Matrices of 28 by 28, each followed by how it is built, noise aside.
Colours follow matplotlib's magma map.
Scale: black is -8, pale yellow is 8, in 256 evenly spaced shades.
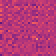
low rank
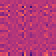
low rank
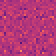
low rank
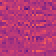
low rank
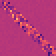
banded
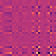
low rank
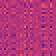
low rank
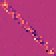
banded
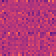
low rank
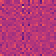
low rank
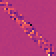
banded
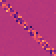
banded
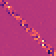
banded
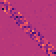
banded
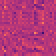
low rank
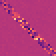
banded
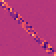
banded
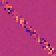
banded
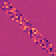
banded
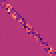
banded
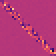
banded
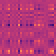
low rank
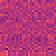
low rank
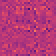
low rank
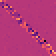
banded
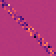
banded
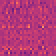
low rank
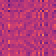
low rank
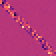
banded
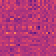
low rank
